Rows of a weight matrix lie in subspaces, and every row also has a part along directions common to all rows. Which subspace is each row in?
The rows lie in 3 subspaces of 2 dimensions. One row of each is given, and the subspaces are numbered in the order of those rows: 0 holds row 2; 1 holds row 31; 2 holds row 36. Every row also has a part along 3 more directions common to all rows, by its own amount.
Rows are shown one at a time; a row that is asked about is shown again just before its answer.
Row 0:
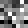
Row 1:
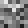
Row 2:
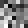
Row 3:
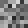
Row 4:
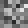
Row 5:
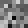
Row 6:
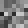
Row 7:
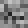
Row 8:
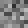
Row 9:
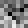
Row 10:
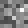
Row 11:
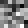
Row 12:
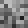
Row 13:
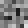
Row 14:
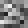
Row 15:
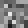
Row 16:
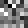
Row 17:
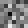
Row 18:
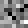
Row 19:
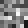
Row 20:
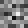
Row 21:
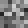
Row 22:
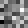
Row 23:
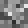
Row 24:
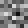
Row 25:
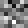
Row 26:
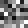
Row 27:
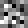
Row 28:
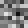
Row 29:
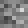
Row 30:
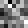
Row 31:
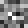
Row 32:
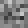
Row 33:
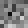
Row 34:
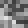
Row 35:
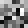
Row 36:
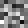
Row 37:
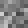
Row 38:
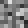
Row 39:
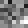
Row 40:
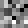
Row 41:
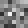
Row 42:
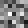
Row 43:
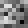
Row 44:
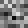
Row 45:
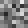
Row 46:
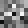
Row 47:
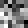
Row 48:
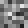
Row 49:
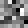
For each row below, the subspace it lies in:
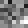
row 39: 2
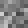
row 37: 0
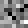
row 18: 2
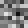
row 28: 1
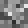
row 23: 2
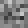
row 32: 1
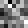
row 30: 0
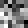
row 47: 0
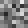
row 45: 1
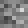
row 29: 2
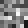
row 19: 1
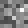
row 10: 2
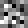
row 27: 2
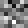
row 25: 2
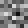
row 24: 1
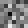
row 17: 0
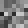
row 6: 0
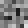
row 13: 1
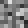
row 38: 1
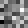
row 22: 2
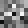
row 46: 0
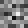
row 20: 1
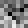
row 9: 2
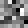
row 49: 1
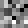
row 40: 2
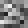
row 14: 2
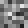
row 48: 1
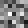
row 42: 0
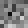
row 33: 0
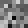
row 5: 0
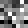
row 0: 2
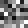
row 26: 0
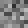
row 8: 0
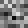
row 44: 1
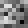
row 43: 2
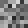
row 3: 0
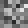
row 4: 2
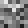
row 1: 2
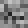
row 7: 1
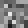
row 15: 0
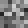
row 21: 0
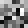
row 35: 1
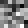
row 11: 1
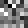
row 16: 0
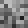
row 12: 1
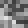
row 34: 2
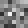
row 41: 0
